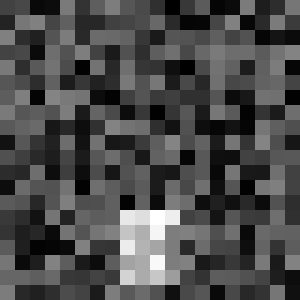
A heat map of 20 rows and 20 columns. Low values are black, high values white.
The ninth with the highest average is the bottom middle. In the bottom middle lies a patch that is higher than the rest. No overall slope runs across the table. On average the colour sits 30% of the way up the scale. No row or column stands out. The bottom middle is the roughest part.
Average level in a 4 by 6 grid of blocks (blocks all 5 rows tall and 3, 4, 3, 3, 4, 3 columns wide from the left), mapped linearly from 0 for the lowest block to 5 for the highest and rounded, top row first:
121011 | 211102 | 112201 | 115411
